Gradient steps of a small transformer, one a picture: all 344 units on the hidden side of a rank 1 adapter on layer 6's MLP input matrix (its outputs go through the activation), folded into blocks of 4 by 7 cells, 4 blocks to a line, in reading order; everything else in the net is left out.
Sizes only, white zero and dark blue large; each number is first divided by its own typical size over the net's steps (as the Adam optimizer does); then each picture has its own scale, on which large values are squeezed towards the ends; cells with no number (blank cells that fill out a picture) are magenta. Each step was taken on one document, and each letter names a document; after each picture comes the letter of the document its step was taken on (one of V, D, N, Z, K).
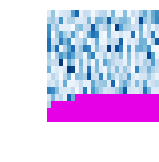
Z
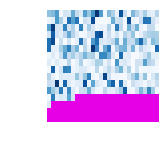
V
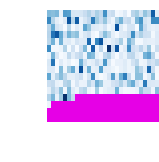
Z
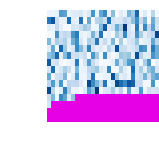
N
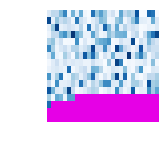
N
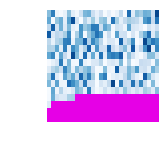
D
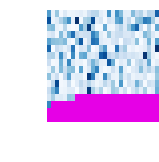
V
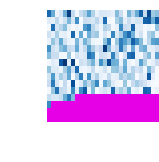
D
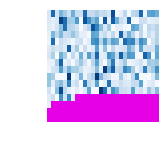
D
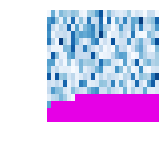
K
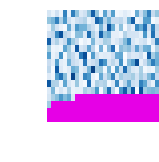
K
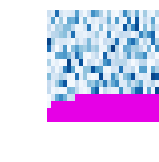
N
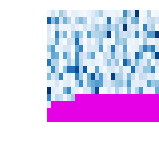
N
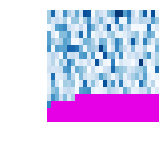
D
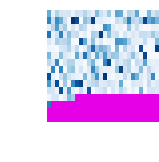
V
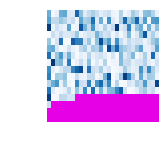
Z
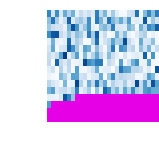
K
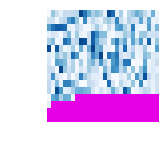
D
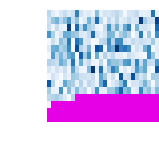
Z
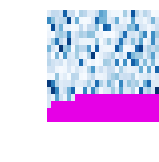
N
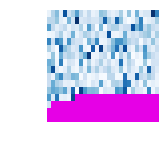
Z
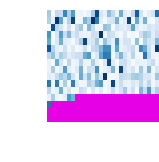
V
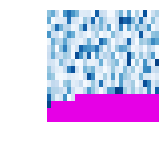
Z
